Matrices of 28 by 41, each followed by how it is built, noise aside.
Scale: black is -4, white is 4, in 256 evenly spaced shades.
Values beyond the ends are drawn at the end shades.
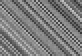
Toeplitz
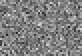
noise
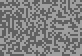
noise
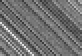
Toeplitz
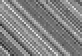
Toeplitz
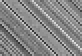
Toeplitz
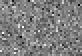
noise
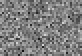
noise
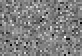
noise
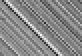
Toeplitz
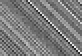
Toeplitz
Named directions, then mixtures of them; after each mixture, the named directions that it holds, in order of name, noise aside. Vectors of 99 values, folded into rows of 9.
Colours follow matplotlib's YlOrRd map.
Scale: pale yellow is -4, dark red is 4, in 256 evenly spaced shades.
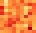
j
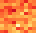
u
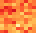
u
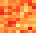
j, u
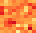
j, u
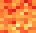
u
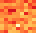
u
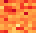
j, u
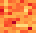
j, u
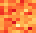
j, u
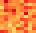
j, u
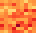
u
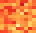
u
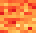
j, u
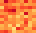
j, u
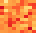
j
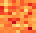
j, u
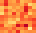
j, u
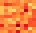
j, u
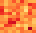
j, u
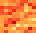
j, u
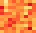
j
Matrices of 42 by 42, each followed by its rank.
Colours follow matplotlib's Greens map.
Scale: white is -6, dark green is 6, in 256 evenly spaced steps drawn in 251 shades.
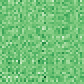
five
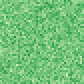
full rank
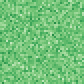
full rank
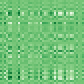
two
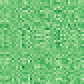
five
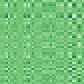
two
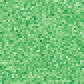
full rank
